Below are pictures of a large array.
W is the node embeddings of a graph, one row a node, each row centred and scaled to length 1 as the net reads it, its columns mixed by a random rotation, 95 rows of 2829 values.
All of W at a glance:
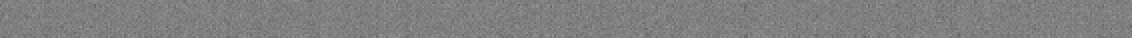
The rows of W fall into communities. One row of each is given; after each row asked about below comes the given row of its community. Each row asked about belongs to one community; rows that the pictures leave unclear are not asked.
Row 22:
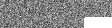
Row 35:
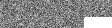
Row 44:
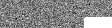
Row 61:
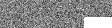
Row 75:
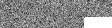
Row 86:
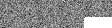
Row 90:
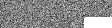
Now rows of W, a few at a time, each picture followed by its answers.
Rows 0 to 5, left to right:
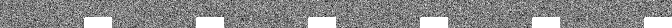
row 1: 61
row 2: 86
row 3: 35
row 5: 86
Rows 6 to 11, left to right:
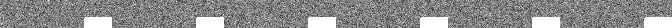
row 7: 90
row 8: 61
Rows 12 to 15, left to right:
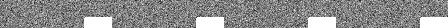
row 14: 44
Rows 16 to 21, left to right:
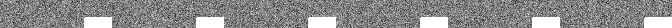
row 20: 90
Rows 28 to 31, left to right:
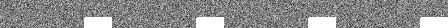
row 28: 35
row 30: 22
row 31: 35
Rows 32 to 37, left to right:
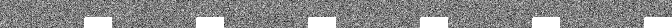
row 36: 35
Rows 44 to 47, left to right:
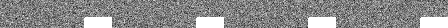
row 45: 44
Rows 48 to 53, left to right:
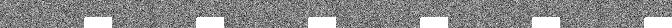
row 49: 86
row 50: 44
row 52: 35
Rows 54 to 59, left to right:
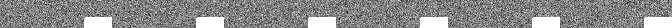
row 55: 44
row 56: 35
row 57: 86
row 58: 44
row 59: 90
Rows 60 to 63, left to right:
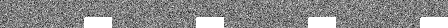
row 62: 75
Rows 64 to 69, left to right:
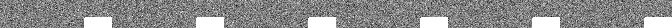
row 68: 90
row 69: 44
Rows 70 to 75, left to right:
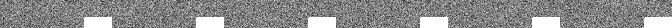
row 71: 86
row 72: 61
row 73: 90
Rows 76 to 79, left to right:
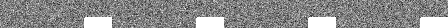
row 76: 22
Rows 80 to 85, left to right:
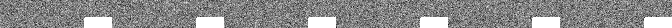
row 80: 35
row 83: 90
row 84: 90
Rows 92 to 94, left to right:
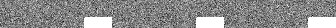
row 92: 44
